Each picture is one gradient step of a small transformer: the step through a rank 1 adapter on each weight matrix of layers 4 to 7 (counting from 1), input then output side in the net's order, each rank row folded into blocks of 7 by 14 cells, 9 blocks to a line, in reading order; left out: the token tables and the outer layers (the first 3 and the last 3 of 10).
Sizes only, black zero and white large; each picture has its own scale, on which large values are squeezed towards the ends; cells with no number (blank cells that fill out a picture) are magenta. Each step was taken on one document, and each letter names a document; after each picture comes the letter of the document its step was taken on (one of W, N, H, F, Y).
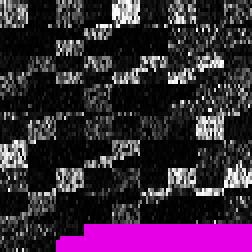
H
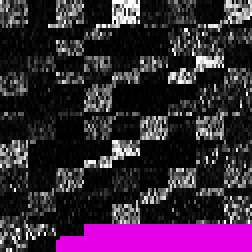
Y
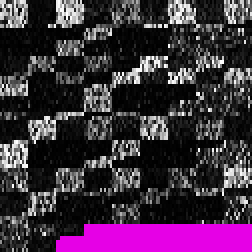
H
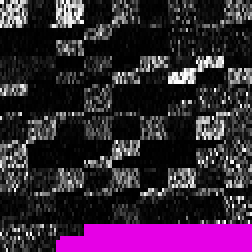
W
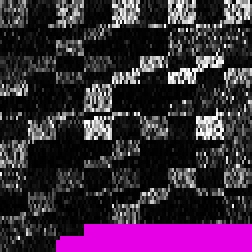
W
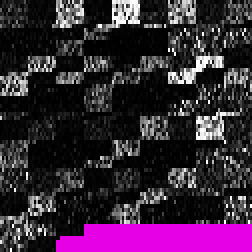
Y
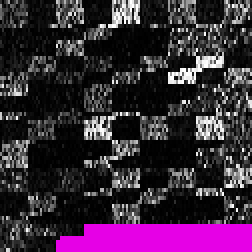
W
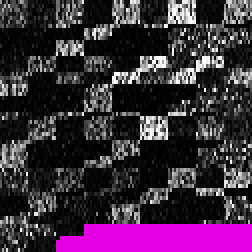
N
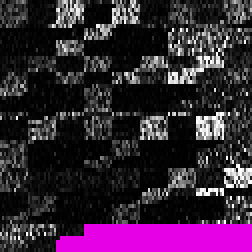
W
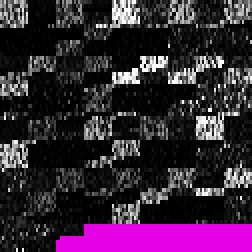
H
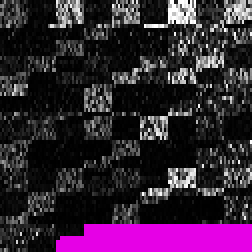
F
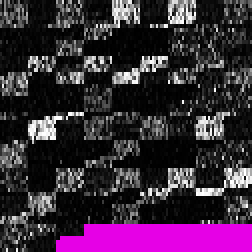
H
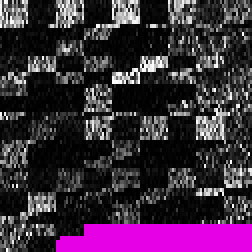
W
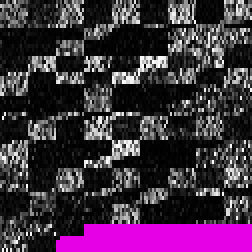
N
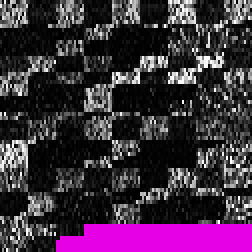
W
